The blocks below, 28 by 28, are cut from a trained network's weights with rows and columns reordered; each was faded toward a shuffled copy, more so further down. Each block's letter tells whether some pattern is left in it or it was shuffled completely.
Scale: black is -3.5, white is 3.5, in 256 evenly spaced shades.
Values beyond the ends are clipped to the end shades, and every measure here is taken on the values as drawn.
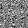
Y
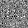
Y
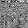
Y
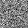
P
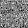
Y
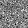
P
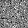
P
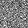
P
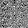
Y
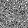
P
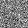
P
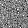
P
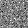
P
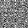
Y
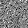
P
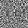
Y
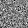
P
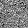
P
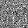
Y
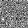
Y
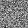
P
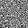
Y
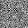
Y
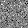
P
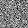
P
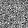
P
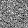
P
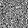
Y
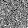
P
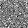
P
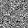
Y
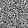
P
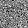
P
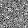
P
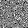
P
